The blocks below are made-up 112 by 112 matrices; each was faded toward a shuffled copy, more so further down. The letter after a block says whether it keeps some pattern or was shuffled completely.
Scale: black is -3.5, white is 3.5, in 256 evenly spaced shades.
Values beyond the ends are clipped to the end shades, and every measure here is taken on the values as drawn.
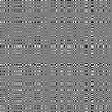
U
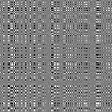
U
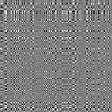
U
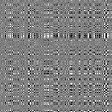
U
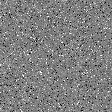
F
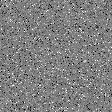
F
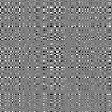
U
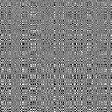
U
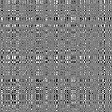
U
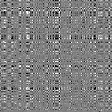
U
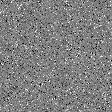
F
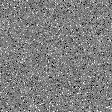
F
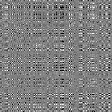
U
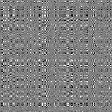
U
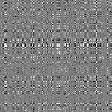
U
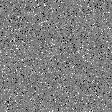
F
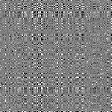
U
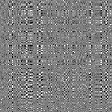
U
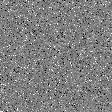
F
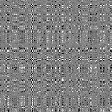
U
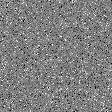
F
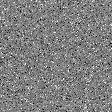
F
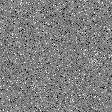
F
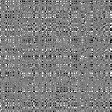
U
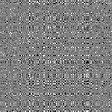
U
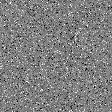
F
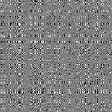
U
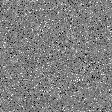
F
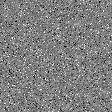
F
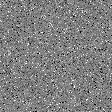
F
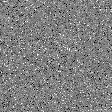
F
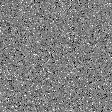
F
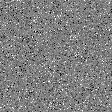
F
